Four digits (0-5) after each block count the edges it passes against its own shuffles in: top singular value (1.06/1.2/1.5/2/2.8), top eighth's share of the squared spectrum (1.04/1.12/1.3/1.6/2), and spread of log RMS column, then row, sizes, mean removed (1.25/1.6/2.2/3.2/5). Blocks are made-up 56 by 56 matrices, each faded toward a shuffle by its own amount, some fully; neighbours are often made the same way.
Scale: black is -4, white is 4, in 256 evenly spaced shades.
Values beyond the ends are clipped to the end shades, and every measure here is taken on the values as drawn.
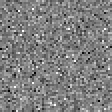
2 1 0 0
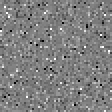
0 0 0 0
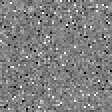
0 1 0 0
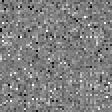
3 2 1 0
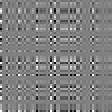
5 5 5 4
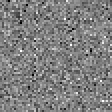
3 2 1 0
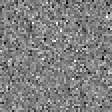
2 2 0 0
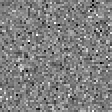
0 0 0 0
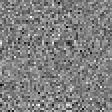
3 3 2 1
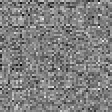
4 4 2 2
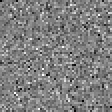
0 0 0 0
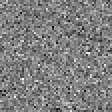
0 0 0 0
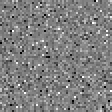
2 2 0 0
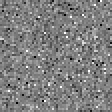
2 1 0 0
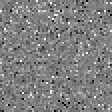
2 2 0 1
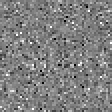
2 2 1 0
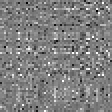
4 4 2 2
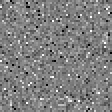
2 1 0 0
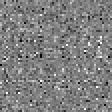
3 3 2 2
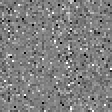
1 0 1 0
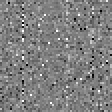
2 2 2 0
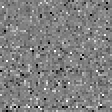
3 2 0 1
